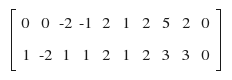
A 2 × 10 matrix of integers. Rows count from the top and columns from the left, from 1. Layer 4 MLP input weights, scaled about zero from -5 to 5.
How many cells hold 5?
1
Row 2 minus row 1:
1 -2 3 2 0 0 0 -2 1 0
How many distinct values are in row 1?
6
